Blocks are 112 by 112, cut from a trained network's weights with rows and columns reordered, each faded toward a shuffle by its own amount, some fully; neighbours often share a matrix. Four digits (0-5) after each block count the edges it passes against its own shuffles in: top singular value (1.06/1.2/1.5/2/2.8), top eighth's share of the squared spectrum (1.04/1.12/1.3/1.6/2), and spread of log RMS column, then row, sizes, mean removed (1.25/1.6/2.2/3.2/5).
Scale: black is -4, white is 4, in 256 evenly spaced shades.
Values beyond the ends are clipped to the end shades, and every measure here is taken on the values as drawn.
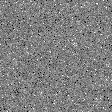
0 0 0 0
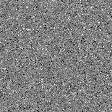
2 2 0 1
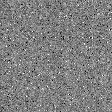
1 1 0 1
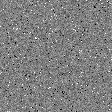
0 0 0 0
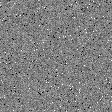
0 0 0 0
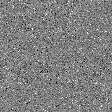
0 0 0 0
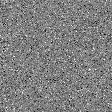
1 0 0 0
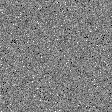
0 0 0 0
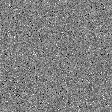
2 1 0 1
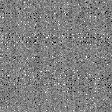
3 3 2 3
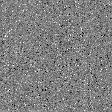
1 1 0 1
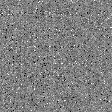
2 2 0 2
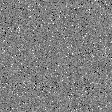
1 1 0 1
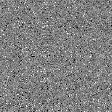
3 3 2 2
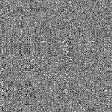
4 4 2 2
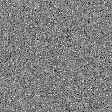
1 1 0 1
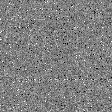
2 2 1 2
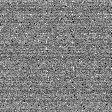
3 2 1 0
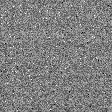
1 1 0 0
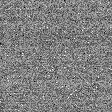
2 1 0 0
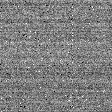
3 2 1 0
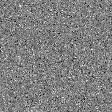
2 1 0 0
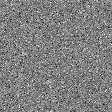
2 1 0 0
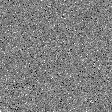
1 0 0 0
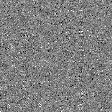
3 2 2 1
